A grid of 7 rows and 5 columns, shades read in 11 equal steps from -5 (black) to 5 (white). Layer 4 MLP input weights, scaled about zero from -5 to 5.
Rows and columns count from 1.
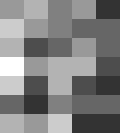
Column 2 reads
2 1 -2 1 -2 -3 1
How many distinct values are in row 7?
4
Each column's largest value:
5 2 3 2 -1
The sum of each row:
1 2 -1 8 -2 -6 0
